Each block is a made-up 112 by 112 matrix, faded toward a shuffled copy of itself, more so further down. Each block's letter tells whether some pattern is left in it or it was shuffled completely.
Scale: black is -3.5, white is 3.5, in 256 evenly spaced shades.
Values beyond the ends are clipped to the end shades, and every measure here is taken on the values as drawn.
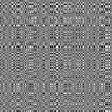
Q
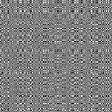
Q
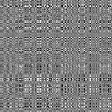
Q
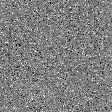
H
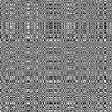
Q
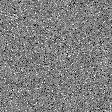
H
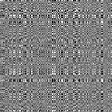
Q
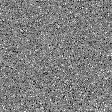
H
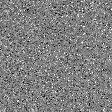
H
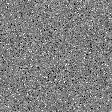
H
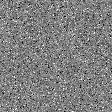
H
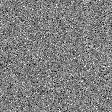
H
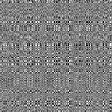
Q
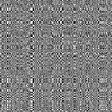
Q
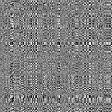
Q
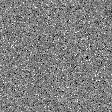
H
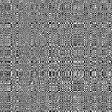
Q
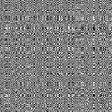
Q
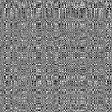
Q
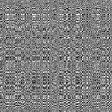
Q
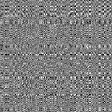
Q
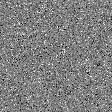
H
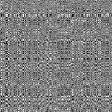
Q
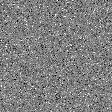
H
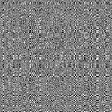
Q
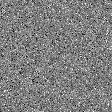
H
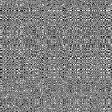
Q
